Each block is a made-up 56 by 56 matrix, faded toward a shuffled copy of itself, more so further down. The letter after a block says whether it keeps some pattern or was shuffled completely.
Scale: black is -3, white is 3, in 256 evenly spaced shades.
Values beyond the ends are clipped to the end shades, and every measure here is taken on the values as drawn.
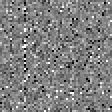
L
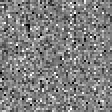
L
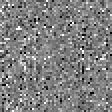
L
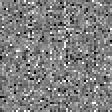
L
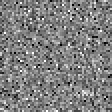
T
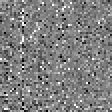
L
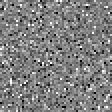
T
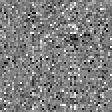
L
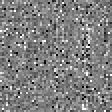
L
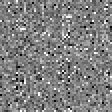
L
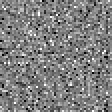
L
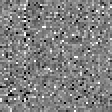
L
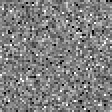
T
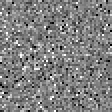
T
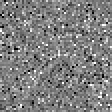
T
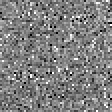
L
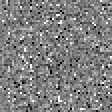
L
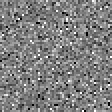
L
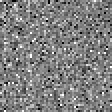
L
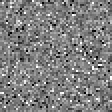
T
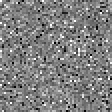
T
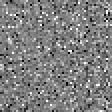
L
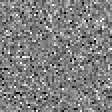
T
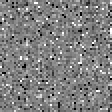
L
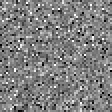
T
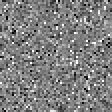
L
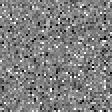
L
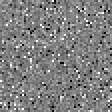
T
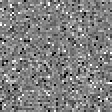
L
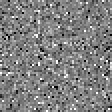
T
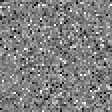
L
